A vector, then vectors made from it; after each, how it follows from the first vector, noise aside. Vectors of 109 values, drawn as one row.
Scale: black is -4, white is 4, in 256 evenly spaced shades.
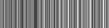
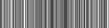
wrapped around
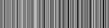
negated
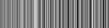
negated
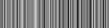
negated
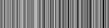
negated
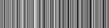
negated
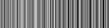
negated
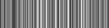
wrapped around
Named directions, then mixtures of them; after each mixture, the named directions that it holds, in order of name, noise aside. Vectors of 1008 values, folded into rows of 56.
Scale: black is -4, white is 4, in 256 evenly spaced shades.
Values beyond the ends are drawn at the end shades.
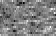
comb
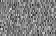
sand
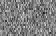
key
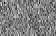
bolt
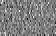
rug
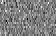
key, rug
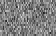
key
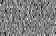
rug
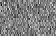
bolt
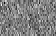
bolt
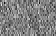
bolt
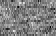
bolt, comb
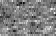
comb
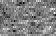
comb
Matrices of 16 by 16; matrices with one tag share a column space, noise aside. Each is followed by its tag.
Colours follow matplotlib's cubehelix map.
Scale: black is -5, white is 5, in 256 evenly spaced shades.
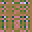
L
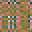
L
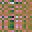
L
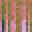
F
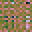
L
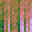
F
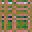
L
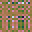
L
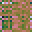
L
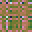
L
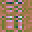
L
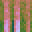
F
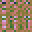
L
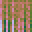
F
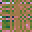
L
